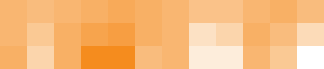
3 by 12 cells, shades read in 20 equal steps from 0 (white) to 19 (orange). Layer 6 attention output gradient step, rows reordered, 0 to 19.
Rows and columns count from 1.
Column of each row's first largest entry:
5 5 4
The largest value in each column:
13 11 13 19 19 13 12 10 10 13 13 11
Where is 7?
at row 2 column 9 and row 3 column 2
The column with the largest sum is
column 5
